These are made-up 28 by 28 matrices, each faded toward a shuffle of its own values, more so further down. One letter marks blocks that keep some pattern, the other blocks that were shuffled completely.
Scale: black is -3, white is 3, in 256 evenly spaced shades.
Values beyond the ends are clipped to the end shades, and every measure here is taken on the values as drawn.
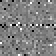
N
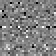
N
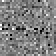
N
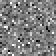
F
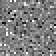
F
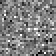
F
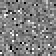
F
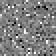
F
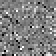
N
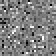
N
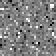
F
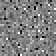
F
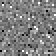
F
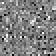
N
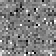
N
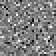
F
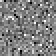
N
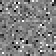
F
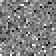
F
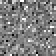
N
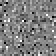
N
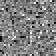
N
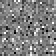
F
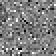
N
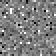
F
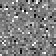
F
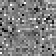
N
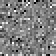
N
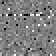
N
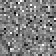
F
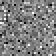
F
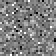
F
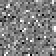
F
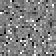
F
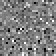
N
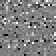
N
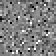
F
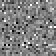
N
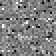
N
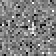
N
